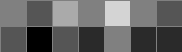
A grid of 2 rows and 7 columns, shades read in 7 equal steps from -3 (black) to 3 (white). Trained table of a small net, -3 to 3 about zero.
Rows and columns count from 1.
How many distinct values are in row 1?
4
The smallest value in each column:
-1 -3 -1 -2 0 -2 -2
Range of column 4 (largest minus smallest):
2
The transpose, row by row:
0 -1 | -1 -3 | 1 -1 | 0 -2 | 2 0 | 0 -2 | -1 -2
